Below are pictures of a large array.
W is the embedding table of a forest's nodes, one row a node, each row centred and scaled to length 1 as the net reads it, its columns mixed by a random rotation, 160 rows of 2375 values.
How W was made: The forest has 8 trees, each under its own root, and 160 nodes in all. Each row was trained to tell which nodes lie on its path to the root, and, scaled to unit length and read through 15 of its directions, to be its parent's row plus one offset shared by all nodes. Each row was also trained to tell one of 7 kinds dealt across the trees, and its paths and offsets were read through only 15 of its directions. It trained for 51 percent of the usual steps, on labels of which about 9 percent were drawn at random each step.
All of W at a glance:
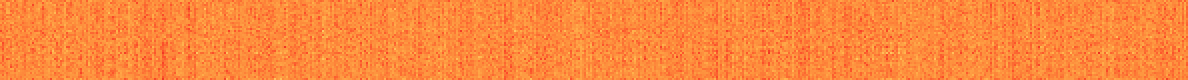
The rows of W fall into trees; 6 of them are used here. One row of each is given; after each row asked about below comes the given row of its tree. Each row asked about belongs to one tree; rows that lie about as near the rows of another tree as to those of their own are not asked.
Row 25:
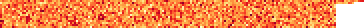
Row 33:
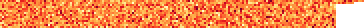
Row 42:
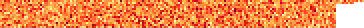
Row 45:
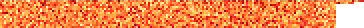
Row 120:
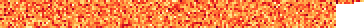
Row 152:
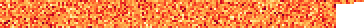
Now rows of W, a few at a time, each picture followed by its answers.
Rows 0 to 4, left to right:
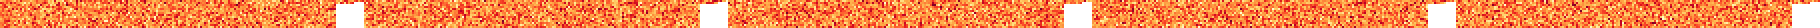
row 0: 42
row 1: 120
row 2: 120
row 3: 25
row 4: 33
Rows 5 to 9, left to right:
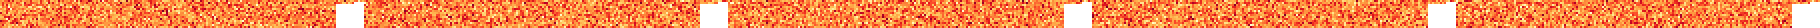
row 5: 33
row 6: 25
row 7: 25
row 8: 25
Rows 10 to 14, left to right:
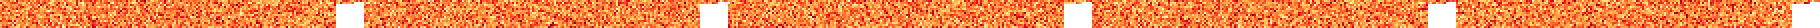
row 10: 42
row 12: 25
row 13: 42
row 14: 45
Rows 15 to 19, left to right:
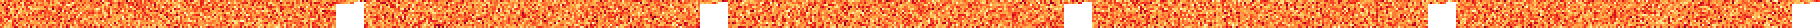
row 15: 25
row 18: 33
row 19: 33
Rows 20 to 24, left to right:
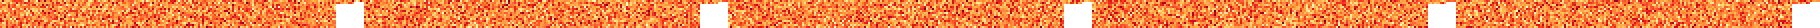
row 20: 25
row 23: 152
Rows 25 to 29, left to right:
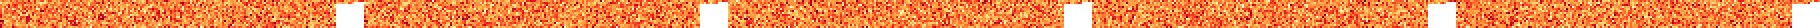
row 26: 25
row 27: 152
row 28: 45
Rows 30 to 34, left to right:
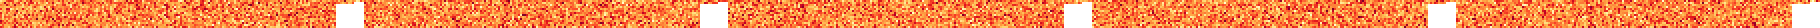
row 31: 42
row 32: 33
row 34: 25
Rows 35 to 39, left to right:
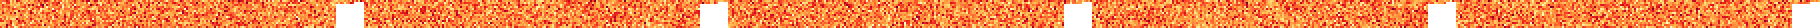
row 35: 42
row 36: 45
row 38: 33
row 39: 33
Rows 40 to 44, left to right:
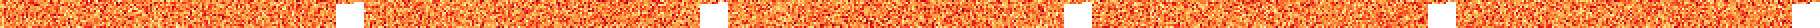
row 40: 152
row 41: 33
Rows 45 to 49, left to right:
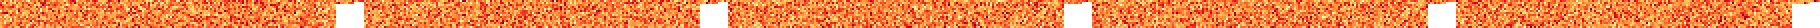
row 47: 120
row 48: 120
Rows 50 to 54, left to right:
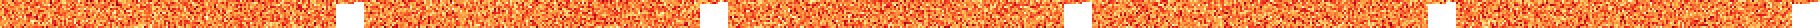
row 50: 33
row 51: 33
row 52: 120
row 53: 25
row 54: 120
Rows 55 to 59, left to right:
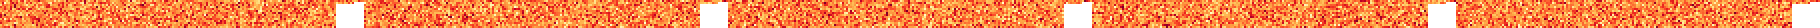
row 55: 25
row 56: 25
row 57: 120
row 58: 33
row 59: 42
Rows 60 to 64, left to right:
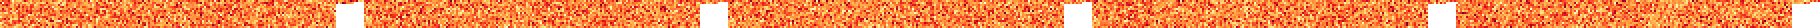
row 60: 120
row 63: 33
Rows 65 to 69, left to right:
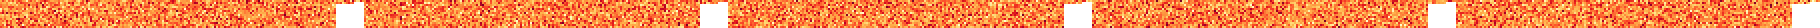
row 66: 33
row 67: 152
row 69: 25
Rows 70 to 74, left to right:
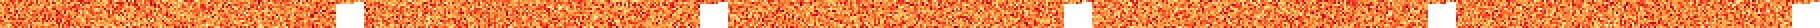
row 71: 120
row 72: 25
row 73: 45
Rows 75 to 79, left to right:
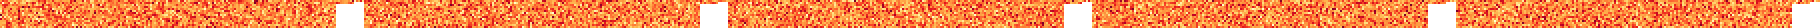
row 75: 120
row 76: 42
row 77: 33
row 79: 42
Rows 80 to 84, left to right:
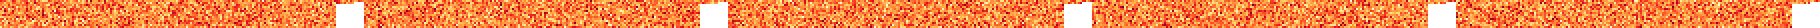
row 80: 45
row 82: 42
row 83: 45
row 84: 25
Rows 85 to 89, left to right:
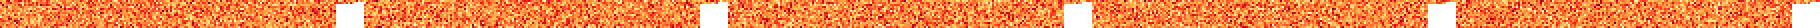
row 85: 42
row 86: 25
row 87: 25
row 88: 33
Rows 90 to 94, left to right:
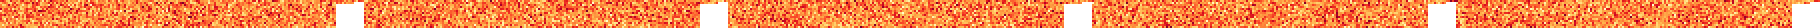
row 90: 25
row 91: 25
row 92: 33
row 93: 45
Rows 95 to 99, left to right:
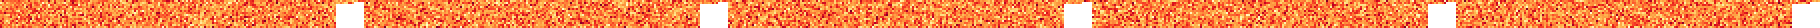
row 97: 120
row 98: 33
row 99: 33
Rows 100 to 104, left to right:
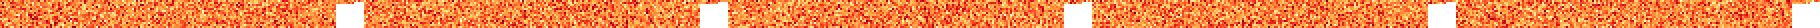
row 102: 42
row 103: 45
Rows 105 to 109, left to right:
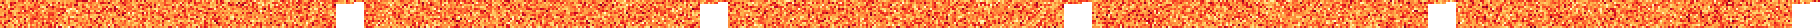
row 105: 152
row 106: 42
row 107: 120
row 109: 45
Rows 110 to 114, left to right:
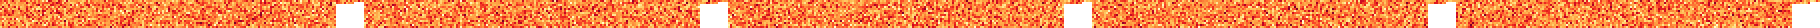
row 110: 45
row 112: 33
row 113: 33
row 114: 25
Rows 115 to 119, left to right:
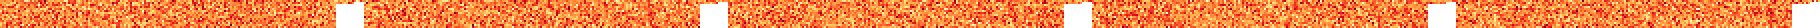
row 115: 33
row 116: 33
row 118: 33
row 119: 42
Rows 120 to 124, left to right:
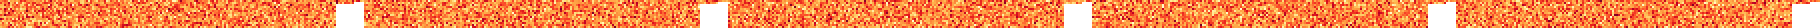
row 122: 25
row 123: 33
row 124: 42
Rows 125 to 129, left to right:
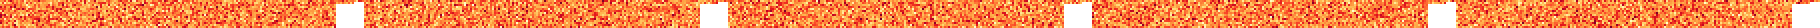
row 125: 25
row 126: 42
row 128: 25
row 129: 42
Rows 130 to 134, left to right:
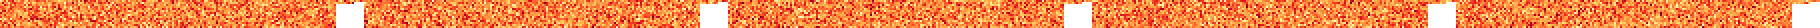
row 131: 25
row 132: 152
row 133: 25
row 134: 152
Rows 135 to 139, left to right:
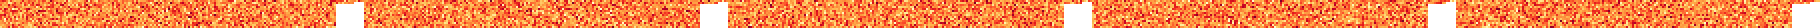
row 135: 25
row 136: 33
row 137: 33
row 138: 152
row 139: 120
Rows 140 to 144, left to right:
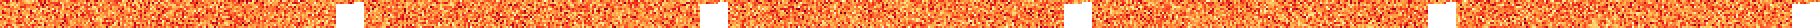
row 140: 42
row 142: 25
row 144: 152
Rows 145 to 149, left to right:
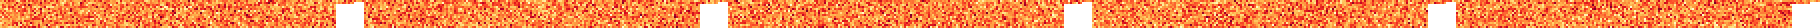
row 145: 33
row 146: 33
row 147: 42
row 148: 45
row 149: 25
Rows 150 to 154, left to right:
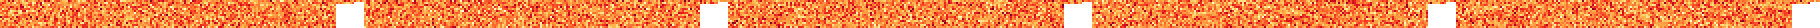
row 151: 152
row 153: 45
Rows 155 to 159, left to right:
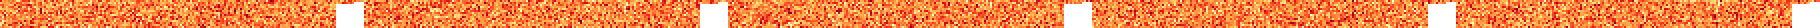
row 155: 33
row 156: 152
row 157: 45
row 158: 45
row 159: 25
